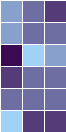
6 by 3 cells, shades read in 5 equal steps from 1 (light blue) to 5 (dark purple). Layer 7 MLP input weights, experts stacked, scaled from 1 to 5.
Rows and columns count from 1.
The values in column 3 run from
2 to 4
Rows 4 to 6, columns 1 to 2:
4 3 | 3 3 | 1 4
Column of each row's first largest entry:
3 2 1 1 1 2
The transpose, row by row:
2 2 5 4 3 1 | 3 3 1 3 3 4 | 4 3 2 3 3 4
